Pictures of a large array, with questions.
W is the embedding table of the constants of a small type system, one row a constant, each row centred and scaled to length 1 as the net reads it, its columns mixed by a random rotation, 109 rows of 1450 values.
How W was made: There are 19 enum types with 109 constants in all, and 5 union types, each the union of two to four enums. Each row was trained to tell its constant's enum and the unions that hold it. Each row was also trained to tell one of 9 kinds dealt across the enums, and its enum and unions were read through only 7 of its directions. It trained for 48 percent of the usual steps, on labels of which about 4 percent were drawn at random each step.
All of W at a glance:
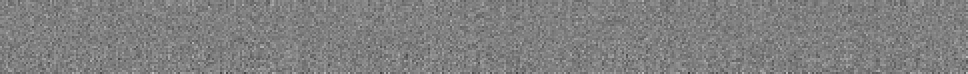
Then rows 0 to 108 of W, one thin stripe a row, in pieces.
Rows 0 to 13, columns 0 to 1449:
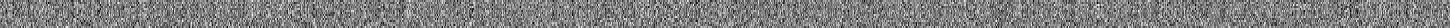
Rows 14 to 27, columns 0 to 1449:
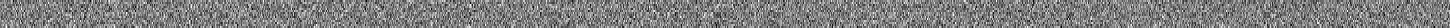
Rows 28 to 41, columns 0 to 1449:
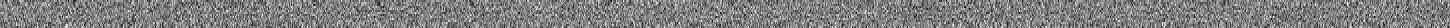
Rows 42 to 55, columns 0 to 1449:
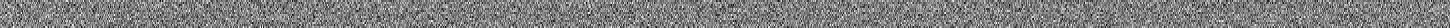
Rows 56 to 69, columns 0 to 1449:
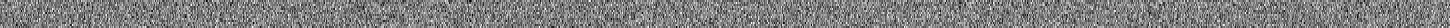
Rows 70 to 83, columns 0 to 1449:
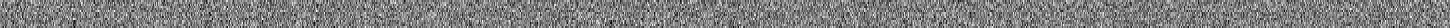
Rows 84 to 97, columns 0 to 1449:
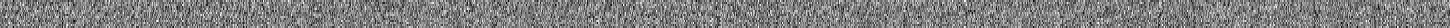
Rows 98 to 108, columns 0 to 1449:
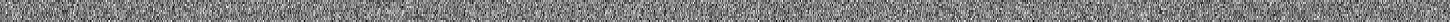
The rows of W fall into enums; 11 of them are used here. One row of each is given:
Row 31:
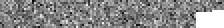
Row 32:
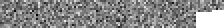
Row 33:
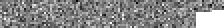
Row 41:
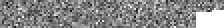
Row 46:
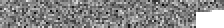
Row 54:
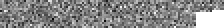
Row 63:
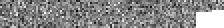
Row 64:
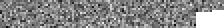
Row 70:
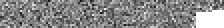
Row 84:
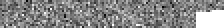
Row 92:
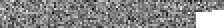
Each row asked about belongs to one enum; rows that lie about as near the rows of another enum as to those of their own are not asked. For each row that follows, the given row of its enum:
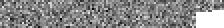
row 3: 92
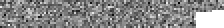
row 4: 63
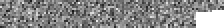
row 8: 63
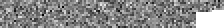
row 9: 32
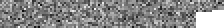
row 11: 31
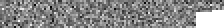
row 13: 54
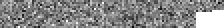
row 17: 31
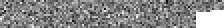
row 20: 41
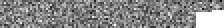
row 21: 41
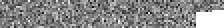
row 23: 54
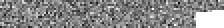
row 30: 63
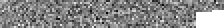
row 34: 46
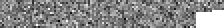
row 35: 31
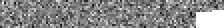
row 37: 70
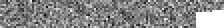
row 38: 31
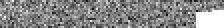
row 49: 92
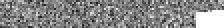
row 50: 63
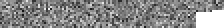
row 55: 31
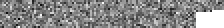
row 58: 31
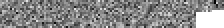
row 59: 46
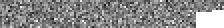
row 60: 54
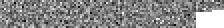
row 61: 92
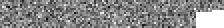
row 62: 41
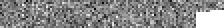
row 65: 84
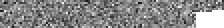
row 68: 70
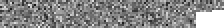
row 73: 54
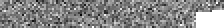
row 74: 46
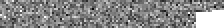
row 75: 92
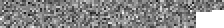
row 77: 41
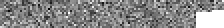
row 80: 41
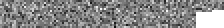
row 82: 63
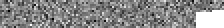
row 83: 54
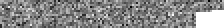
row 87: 63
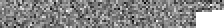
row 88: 54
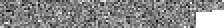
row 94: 41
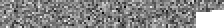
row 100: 32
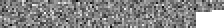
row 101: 33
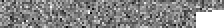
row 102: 92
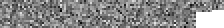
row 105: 32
